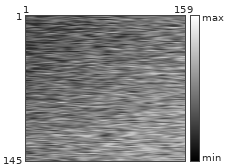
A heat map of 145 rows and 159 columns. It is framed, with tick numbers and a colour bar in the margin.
Ninth with the highest average: bottom right. Grain: streaks across. Histogram: bell-shaped. Ninth with the lowest average: top left. Slope: up to the bottom right. Mirror symmetry: none.
